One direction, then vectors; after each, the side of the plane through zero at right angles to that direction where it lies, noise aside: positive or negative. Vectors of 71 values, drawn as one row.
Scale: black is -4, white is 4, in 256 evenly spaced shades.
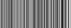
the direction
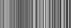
negative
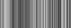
negative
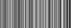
negative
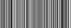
positive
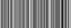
positive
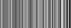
negative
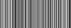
negative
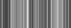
negative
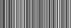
positive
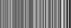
negative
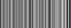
negative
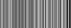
negative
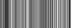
negative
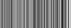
positive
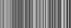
negative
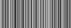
negative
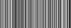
negative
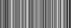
negative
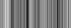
positive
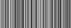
negative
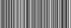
positive
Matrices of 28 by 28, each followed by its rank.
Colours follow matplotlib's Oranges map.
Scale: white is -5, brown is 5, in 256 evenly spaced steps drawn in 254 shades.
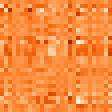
three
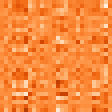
three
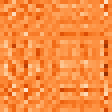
three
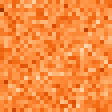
full rank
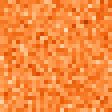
full rank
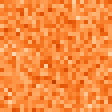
full rank
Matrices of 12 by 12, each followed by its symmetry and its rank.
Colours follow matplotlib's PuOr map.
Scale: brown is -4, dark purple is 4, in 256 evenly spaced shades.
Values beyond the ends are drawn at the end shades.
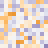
neither, full rank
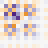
symmetric, rank two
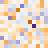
neither, full rank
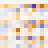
neither, rank two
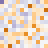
symmetric, full rank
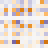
neither, rank two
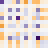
symmetric, rank two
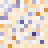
symmetric, full rank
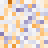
neither, full rank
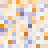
neither, full rank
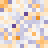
symmetric, full rank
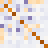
symmetric, full rank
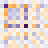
symmetric, rank two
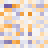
neither, rank two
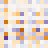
neither, rank two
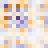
symmetric, rank two
